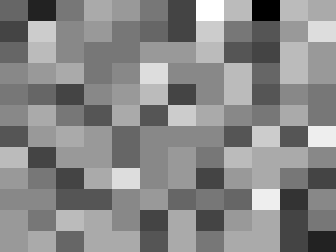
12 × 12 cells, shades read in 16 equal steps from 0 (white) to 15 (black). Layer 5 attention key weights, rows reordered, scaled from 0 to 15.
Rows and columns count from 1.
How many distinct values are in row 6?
5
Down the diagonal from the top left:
9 3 7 8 6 10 7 8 6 1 11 13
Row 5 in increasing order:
4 4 6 7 7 7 8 8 9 10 11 11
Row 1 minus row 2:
-2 10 1 -1 -2 -1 0 -3 -4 5 -2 3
